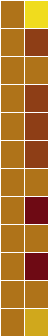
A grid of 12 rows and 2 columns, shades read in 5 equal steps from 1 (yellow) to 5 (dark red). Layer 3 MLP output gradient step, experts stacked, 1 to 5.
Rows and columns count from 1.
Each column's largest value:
3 5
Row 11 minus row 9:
0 0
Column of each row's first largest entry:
1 2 1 2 2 2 1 2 1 2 1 1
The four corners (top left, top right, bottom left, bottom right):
3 1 3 2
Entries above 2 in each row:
1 2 2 2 2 2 2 2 2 2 2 1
